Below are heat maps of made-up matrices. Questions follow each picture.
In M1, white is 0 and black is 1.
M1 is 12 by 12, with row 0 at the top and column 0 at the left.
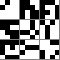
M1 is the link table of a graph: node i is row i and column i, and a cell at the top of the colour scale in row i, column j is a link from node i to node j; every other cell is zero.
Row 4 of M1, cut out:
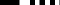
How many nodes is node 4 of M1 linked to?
7
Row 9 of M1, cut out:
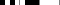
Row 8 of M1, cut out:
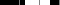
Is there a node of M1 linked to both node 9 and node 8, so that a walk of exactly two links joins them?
yes
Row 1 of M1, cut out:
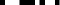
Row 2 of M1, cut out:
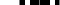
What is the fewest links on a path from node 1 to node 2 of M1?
2
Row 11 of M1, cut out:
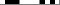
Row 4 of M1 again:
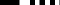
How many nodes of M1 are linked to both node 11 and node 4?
5
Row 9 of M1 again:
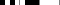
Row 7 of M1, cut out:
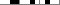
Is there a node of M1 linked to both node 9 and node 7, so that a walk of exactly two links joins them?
yes
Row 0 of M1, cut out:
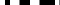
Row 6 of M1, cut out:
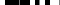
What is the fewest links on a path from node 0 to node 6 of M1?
2
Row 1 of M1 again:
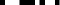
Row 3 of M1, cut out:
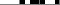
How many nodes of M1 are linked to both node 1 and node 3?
4
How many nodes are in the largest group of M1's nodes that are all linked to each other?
4
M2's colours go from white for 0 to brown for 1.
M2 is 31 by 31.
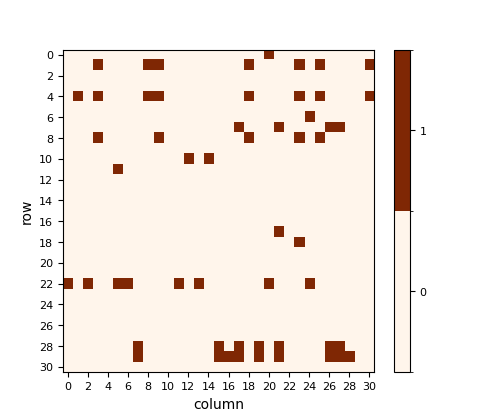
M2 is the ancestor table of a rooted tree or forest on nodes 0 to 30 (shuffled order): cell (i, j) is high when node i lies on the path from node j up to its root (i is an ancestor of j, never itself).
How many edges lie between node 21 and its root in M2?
4
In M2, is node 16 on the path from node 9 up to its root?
no
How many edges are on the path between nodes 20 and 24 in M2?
4
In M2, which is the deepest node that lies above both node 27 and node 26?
7
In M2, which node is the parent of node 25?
8
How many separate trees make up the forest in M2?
4
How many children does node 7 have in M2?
3
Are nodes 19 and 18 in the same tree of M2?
no
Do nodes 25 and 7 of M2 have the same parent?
no
